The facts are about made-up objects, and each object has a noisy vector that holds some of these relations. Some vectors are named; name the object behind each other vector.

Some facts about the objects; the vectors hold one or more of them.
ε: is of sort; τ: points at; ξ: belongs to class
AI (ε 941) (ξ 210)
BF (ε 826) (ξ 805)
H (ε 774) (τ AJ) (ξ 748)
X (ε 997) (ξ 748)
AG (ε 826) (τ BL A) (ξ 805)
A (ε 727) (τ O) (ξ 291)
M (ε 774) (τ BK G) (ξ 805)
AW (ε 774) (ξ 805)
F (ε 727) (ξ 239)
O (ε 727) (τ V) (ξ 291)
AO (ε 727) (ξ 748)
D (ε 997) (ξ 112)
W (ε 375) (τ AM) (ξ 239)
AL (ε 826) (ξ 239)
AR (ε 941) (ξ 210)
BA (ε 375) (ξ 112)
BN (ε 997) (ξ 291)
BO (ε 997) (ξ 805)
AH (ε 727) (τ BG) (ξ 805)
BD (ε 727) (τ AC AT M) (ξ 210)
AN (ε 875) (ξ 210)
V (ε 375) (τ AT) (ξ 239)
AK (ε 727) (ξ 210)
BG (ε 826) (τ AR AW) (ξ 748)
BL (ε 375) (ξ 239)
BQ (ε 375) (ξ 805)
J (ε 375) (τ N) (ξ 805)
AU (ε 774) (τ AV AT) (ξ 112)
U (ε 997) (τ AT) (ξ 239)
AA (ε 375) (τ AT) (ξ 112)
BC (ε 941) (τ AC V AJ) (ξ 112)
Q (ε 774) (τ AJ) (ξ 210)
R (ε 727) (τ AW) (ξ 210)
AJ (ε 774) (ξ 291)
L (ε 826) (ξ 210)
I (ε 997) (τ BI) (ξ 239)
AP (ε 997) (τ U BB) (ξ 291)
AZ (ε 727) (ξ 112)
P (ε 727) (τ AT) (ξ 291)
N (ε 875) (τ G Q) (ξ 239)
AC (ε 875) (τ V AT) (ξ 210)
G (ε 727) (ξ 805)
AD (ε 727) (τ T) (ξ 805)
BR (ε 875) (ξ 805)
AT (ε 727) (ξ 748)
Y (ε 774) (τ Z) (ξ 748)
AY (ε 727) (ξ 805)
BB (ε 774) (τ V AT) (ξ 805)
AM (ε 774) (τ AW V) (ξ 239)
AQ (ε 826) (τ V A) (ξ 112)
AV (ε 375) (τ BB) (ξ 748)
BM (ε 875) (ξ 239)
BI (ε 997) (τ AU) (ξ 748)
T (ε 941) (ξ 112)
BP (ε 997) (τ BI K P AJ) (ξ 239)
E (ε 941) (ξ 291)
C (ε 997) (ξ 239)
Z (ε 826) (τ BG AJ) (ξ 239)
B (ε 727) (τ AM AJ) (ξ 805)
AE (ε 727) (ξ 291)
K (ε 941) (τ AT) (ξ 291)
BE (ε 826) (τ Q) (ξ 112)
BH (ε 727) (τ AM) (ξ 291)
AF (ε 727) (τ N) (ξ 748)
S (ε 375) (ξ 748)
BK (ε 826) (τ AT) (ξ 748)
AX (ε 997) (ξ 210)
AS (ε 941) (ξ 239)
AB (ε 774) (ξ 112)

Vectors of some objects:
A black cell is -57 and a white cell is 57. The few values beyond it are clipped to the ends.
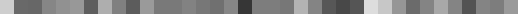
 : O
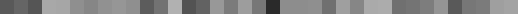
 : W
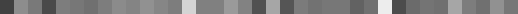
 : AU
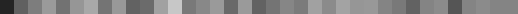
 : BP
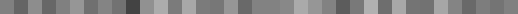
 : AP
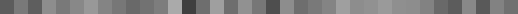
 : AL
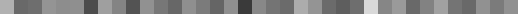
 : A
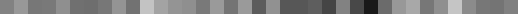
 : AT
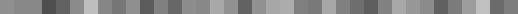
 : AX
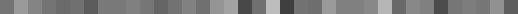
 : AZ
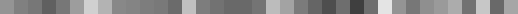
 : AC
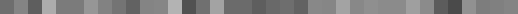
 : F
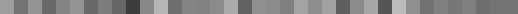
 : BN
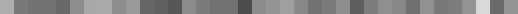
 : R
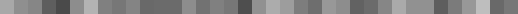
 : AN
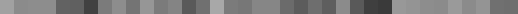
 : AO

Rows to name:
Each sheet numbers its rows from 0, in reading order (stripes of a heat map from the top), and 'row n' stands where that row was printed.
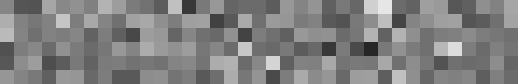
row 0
AM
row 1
BB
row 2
AE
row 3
BK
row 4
D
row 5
E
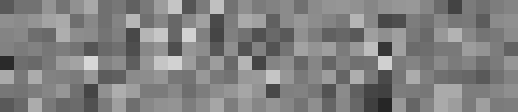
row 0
C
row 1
J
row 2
P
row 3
AJ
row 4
U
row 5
BO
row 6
AV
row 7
BI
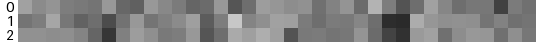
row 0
BF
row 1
X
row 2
S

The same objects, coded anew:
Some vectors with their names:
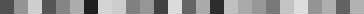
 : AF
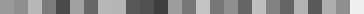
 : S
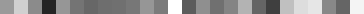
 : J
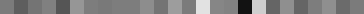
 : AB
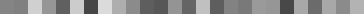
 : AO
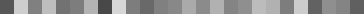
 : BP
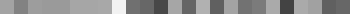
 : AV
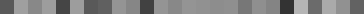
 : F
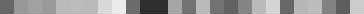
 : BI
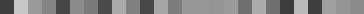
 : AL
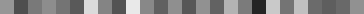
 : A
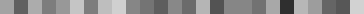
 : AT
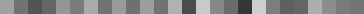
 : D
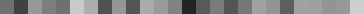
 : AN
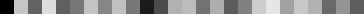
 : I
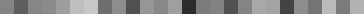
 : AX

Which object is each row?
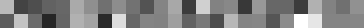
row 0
T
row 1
N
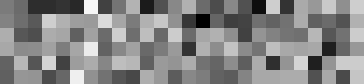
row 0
BL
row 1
R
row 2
AA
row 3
K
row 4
W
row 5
Q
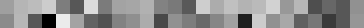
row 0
AP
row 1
BE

